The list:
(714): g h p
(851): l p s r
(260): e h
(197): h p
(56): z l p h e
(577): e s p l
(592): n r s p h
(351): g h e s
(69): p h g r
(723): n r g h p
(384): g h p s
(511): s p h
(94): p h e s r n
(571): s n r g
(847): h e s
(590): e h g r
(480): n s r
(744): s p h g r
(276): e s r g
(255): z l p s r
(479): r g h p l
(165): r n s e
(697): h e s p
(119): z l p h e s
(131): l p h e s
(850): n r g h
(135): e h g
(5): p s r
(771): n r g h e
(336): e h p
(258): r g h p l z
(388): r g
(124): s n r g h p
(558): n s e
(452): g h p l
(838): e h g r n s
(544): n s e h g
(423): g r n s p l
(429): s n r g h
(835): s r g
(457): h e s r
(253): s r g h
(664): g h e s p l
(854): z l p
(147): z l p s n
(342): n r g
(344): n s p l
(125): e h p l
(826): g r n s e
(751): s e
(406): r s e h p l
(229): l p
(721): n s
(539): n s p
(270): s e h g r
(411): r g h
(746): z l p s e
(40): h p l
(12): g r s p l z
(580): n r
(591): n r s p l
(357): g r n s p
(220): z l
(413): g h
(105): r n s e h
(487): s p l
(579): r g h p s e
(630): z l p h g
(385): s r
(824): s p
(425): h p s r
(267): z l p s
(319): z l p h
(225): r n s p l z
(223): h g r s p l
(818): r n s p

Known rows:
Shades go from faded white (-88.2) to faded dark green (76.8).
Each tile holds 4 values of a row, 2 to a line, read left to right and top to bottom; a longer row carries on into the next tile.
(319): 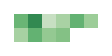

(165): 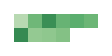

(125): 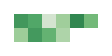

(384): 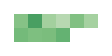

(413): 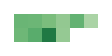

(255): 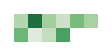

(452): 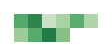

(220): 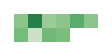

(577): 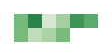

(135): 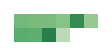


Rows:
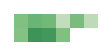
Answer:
(69)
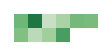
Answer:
(487)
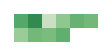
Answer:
(229)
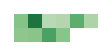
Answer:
(630)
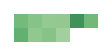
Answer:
(847)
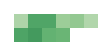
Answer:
(124)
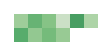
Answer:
(579)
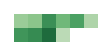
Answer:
(771)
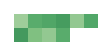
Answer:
(721)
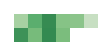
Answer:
(429)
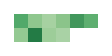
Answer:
(336)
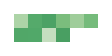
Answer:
(818)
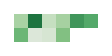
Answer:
(746)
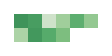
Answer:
(40)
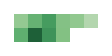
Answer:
(723)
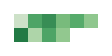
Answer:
(826)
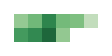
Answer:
(850)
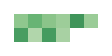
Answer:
(351)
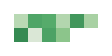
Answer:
(276)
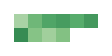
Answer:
(558)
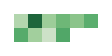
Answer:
(147)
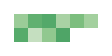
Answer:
(385)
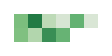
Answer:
(223)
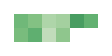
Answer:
(697)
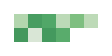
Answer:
(835)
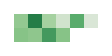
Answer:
(258)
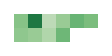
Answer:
(854)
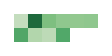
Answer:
(225)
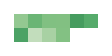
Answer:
(751)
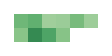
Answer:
(714)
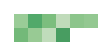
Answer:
(5)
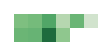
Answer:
(411)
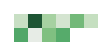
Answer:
(12)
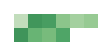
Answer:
(357)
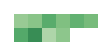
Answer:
(94)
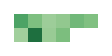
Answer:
(197)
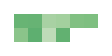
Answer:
(511)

